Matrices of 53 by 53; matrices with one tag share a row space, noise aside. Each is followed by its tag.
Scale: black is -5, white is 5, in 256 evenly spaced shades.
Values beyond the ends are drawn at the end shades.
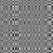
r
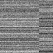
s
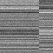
s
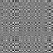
r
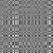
r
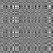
r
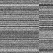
s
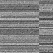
s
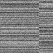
s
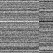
s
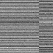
s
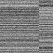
s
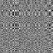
r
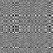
r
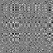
r
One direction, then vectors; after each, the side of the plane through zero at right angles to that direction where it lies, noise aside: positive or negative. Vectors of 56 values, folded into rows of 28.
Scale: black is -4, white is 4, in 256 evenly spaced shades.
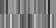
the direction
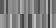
positive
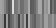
negative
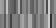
negative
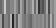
positive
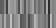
positive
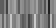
positive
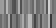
negative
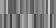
negative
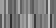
negative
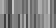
negative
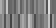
negative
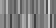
negative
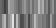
positive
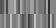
positive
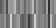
positive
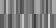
negative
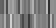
positive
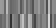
negative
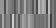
negative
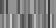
positive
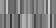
negative
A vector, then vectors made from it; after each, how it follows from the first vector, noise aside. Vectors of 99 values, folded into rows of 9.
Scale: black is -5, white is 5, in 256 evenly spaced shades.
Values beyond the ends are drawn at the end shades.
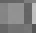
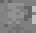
partly zeroed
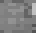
partly zeroed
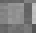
copied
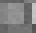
copied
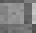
copied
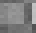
copied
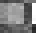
scaled up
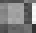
scaled up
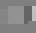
partly zeroed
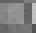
copied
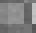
copied
